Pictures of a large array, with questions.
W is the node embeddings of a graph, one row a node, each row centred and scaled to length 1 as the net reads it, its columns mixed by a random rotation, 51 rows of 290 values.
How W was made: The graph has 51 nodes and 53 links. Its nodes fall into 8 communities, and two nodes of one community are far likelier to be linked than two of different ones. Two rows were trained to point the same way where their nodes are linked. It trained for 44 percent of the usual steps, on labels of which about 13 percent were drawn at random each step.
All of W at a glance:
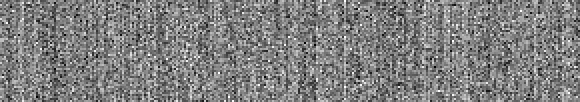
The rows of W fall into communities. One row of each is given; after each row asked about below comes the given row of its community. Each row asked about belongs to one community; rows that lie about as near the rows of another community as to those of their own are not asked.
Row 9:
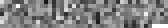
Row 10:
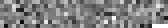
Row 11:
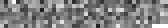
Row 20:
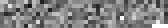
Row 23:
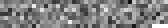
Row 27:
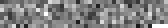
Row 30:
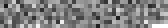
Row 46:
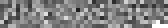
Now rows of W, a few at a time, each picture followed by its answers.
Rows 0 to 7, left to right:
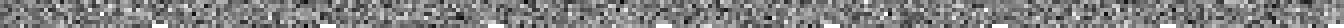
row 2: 46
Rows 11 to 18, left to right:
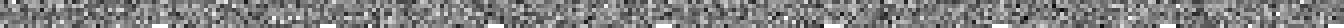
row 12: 27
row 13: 20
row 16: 11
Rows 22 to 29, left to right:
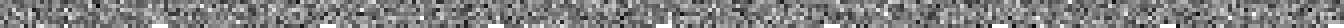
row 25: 30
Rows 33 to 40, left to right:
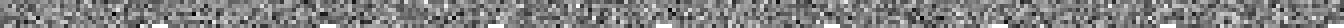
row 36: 9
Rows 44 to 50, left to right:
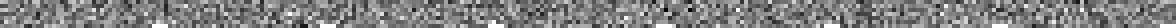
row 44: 20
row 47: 10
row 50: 23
